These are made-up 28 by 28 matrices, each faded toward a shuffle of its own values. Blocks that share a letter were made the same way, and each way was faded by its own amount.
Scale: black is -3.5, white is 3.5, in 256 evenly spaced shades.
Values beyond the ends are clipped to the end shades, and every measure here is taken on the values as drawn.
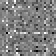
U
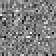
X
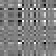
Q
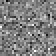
X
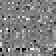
U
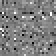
U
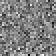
X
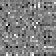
U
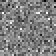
X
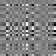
Q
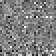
X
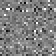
U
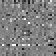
U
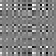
Q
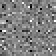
U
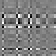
Q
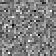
X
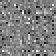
U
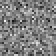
X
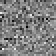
X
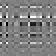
Q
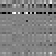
Q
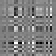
Q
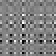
Q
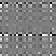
Q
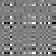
Q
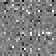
U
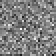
X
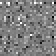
U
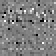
U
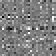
U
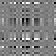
Q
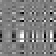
Q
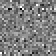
X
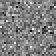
X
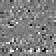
U
